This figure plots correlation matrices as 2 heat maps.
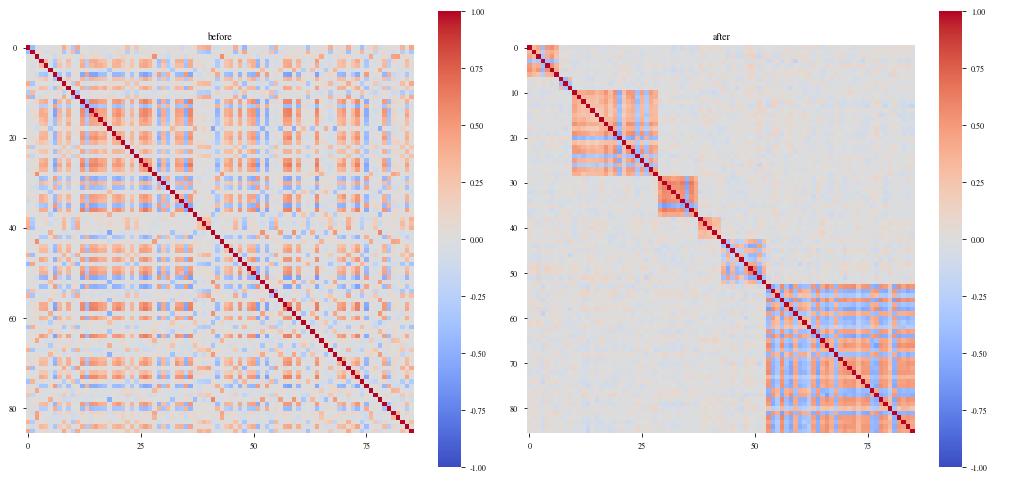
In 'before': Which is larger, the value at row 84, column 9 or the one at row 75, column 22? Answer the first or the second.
the first
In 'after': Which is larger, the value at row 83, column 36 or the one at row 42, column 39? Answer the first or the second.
the second
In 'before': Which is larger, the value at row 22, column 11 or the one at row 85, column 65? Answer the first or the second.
the first
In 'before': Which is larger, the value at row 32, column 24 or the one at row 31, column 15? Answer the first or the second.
the first
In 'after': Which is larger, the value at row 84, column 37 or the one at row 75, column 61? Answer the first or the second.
the first
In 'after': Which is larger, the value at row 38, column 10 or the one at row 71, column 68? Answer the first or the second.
the first
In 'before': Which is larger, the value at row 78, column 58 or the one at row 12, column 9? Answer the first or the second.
the second
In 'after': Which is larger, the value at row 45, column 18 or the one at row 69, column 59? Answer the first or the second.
the second
